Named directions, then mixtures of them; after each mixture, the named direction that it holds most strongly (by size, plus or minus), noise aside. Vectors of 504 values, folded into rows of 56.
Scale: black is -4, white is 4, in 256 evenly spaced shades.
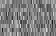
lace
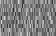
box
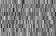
box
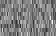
lace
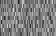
box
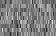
lace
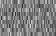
box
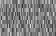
box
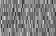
box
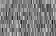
lace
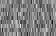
lace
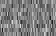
lace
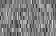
lace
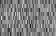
box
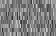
lace
